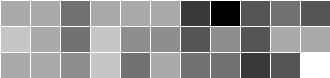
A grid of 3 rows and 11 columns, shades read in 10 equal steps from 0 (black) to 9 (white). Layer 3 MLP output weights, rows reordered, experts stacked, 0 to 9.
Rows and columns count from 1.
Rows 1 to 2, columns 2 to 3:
6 4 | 6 4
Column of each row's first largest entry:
1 1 11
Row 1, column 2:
6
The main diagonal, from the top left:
6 6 5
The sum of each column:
19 18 13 20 15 17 9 9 8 13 18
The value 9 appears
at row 3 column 11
